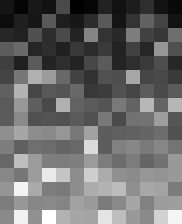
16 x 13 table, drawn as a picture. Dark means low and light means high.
Slope: up to the bottom. Roughest part: bottom left. Grain: fine.
